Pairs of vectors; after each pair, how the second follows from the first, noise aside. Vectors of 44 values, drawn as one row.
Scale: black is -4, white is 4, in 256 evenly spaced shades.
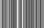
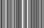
wrapped around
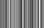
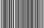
shuffled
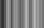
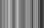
reversed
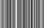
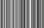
wrapped around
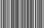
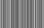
shrunk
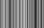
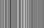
partly zeroed
